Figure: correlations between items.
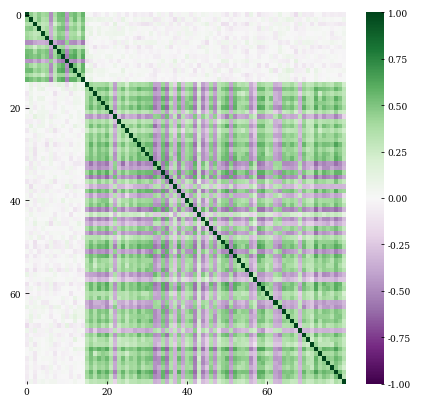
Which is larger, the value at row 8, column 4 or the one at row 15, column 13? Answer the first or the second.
the first
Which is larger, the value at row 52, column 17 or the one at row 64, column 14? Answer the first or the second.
the first
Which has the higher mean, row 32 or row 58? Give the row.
58
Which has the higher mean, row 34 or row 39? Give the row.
34
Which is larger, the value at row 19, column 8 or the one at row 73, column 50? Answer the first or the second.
the second
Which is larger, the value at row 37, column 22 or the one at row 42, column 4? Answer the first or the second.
the first
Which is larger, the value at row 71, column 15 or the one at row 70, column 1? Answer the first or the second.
the first
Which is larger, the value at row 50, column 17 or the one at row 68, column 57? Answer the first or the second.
the first
